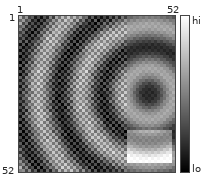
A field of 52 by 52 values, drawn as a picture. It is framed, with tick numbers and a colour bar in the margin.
Odd patch: higher, in the bottom right. Ninth with the highest average: bottom right. Rings: centred on the middle right. Seam: vertical, 70% of the way across, the right part calmer.
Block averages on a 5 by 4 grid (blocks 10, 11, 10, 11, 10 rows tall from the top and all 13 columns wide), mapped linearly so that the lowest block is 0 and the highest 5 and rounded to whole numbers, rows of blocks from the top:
0 0 2 2
1 1 0 1
1 1 1 1
1 1 0 3
0 0 3 5
